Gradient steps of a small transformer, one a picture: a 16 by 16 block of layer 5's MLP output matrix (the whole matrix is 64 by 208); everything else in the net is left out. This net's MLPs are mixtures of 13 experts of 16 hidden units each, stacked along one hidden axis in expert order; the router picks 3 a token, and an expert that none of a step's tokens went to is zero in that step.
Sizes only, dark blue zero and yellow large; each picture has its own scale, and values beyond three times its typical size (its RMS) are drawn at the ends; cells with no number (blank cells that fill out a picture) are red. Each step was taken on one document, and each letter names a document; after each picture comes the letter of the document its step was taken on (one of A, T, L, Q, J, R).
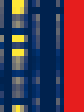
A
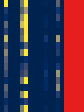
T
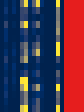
T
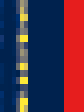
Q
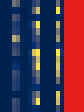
A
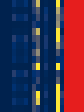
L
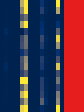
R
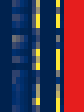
L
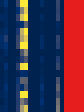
T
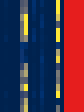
R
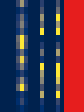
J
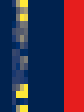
J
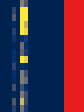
Q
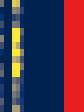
A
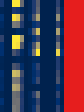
A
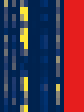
T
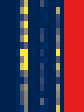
R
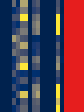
L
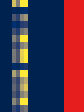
J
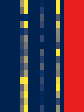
R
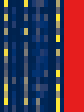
T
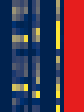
L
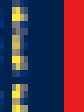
A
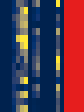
L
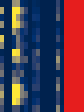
L
